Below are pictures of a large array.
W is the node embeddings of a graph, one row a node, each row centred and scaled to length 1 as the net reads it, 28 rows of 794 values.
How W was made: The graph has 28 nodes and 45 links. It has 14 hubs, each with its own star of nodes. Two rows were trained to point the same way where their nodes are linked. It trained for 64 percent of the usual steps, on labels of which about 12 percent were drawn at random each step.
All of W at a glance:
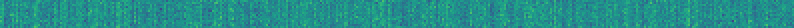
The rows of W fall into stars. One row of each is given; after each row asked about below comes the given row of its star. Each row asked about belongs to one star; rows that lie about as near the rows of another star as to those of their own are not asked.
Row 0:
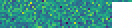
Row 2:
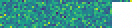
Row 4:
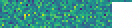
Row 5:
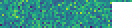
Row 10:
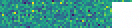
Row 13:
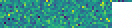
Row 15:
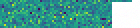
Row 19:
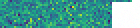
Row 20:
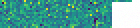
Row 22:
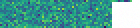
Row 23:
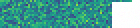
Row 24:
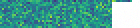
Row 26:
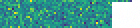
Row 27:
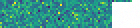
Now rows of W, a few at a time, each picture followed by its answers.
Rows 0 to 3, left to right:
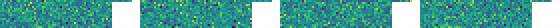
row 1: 24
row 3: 22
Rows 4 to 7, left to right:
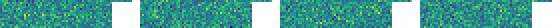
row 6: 2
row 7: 26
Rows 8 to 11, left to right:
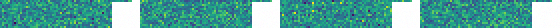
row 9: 15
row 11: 19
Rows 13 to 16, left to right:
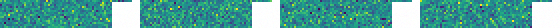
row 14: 5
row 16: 23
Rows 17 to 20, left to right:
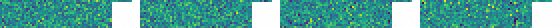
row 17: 13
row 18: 0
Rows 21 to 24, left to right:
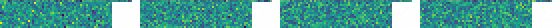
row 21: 4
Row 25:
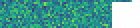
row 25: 27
